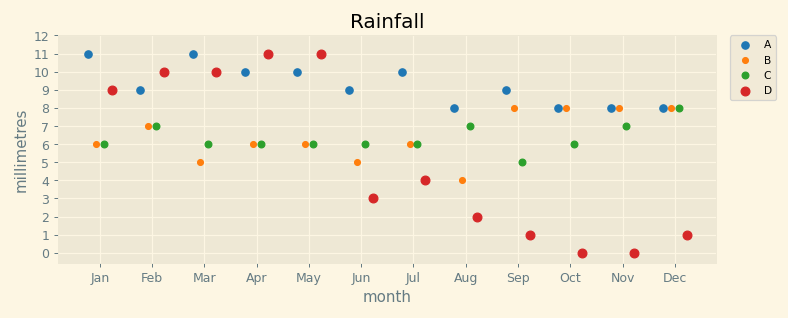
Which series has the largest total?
A
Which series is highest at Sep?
A
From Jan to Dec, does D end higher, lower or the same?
lower
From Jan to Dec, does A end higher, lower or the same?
lower
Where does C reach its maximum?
Dec
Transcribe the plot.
Title: Rainfall
x-axis: month, ticks Jan Feb Mar Apr May Jun Jul Aug Sep Oct Nov Dec
y-axis: millimetres, ticks 0 1 2 3 4 5 6 7 8 9 10 11 12
Legend: A, B, C, D
Values:
A: 11 9 11 10 10 9 10 8 9 8 8 8
B: 6 7 5 6 6 5 6 4 8 8 8 8
C: 6 7 6 6 6 6 6 7 5 6 7 8
D: 9 10 10 11 11 3 4 2 1 0 0 1
